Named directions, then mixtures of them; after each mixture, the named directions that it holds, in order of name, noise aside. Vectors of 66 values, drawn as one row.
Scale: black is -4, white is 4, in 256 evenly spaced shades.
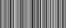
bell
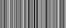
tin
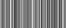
bell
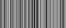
bell, tin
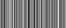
bell, tin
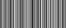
bell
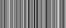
tin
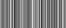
bell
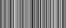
bell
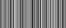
bell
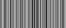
bell, tin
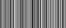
bell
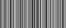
bell, tin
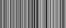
bell, tin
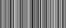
bell
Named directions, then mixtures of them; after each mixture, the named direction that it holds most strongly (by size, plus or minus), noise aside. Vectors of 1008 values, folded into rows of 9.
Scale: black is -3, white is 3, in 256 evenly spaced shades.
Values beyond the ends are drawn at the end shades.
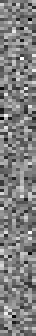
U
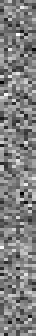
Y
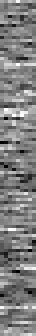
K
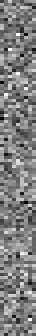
Y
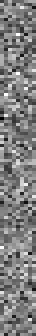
Y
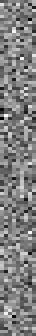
U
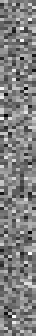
U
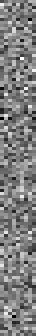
U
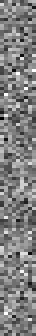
U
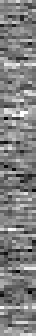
K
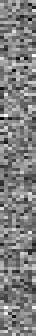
U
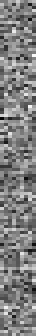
U
